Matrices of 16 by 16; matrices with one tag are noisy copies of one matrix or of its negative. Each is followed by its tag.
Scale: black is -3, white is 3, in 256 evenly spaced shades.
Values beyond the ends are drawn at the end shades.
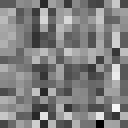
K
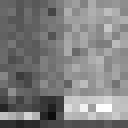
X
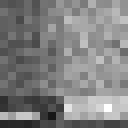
X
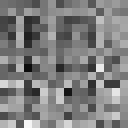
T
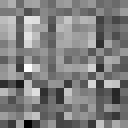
T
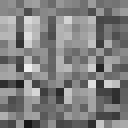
T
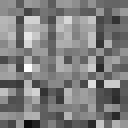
T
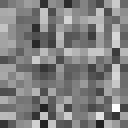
K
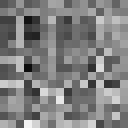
T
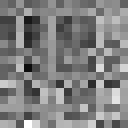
T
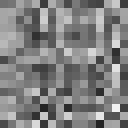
K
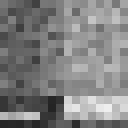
X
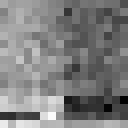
X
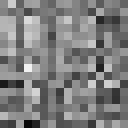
T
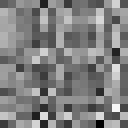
K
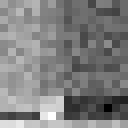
X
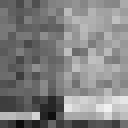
X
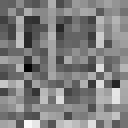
T
